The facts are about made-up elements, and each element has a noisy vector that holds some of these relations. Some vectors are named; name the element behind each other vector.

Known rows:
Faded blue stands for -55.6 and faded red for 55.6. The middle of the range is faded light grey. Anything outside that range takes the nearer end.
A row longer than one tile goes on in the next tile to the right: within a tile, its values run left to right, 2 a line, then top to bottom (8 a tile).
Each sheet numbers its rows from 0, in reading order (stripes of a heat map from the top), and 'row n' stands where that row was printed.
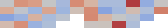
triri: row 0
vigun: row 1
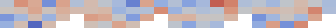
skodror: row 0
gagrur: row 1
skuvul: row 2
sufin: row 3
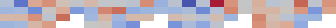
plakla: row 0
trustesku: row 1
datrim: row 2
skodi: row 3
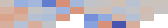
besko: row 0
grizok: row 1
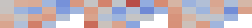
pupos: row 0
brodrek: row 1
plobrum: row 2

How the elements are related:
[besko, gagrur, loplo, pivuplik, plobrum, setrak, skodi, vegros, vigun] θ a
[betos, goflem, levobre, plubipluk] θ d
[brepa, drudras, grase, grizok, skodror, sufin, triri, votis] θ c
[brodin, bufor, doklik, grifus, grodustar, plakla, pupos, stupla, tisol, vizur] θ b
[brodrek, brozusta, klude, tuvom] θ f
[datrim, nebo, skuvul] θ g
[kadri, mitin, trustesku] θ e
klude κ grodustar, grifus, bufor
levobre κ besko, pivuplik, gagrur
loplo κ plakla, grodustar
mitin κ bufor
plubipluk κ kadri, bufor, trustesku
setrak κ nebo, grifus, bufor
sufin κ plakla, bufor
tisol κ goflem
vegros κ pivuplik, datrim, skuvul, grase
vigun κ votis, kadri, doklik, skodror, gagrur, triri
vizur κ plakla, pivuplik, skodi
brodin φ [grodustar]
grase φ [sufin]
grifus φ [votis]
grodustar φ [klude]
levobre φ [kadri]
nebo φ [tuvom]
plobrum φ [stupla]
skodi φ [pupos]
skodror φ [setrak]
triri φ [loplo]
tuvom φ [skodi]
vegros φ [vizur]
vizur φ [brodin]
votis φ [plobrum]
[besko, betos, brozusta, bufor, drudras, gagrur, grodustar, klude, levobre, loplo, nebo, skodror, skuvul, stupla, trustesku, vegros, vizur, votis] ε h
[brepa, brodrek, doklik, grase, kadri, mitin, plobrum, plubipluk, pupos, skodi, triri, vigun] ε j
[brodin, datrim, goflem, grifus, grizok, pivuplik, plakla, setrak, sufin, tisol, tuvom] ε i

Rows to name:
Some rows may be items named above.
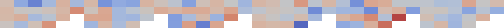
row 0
vegros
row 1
pivuplik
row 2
sufin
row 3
kadri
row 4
plakla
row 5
tuvom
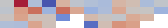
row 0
levobre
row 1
tisol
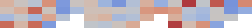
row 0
mitin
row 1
vegros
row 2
brodrek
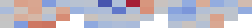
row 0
vizur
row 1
datrim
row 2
grifus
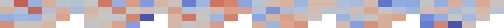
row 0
klude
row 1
plubipluk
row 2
loplo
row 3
grodustar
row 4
bufor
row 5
grizok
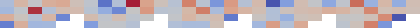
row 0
goflem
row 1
datrim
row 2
betos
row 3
setrak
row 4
plubipluk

